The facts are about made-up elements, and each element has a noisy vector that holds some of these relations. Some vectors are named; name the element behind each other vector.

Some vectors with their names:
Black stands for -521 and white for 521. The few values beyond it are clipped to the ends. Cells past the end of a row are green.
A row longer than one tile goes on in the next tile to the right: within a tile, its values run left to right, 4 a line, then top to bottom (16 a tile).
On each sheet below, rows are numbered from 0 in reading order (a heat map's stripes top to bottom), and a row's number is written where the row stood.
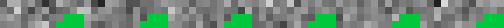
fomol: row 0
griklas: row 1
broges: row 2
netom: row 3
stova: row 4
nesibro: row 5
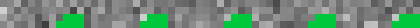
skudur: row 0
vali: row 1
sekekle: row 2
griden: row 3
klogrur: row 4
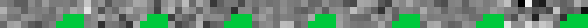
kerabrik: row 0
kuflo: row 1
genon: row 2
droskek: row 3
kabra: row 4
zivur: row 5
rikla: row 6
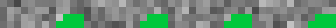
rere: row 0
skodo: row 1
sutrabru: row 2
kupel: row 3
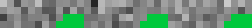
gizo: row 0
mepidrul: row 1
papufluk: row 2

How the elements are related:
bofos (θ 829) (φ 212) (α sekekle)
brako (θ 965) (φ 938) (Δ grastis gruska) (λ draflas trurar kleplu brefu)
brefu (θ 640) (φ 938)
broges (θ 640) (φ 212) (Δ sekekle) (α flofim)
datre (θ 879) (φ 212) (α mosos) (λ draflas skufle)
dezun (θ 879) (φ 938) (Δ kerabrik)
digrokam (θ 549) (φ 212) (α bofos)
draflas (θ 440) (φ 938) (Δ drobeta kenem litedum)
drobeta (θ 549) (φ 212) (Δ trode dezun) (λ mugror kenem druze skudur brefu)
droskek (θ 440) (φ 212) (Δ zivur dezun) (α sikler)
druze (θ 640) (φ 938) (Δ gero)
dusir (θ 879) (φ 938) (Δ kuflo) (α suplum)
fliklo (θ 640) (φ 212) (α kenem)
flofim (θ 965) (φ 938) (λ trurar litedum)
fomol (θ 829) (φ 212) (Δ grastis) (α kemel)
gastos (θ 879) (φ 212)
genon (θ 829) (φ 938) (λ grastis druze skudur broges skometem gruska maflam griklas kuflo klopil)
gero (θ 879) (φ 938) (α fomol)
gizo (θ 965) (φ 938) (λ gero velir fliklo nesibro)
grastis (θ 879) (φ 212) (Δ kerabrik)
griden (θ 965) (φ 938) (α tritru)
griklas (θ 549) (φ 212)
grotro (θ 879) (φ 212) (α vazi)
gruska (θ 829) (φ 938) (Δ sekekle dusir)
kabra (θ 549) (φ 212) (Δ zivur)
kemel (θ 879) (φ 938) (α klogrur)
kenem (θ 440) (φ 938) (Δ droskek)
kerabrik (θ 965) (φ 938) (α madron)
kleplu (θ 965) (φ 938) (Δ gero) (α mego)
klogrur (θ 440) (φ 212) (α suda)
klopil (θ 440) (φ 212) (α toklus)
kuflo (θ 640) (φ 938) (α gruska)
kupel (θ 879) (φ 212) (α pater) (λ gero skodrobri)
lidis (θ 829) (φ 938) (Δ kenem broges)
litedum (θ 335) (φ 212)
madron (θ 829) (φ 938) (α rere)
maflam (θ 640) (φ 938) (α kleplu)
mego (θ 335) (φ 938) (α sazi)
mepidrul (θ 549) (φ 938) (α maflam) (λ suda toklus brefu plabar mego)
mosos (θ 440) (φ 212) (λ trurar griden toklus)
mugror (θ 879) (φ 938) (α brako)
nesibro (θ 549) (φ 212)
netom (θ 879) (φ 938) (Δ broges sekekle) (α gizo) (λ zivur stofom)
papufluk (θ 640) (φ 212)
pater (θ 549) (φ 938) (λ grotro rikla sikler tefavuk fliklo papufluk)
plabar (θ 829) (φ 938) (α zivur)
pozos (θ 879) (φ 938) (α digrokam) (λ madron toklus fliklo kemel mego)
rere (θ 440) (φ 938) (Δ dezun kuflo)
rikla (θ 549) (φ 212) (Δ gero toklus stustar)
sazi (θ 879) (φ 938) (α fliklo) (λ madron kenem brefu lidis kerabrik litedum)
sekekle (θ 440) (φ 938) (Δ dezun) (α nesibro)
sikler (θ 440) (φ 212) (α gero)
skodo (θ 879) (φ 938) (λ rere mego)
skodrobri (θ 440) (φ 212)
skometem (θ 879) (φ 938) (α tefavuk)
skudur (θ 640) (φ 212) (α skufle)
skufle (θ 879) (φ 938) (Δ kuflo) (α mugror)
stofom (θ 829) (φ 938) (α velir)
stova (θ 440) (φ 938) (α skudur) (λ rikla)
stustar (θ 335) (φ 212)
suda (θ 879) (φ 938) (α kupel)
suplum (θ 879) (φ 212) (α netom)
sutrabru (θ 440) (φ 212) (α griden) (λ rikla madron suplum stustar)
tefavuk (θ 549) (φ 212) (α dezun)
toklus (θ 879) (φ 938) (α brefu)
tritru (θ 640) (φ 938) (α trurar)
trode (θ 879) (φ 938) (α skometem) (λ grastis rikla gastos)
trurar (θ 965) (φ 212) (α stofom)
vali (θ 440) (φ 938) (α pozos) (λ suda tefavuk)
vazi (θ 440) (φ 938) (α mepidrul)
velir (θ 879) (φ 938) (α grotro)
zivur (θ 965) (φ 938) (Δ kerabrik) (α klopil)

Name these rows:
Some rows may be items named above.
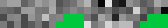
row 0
trode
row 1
rikla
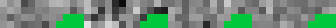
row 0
tritru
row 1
druze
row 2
brefu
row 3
bofos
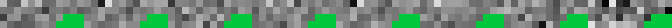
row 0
pater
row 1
nesibro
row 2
lidis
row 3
netom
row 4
nesibro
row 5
datre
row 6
brako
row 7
rikla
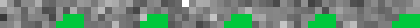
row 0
gizo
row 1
mosos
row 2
sazi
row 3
klopil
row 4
zivur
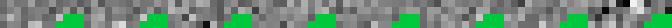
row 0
klogrur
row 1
sikler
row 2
brako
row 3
velir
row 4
suplum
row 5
rere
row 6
tefavuk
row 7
toklus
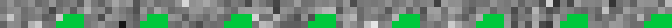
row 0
klogrur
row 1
flofim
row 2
datre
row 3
trurar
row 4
sikler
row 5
skodrobri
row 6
litedum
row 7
stofom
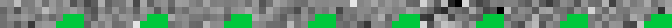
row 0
dusir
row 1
mego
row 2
suplum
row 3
digrokam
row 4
pozos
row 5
stustar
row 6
gruska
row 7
maflam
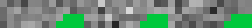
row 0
vazi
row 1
skufle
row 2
drobeta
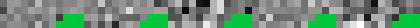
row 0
grotro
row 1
skufle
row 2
gero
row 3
fliklo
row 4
kleplu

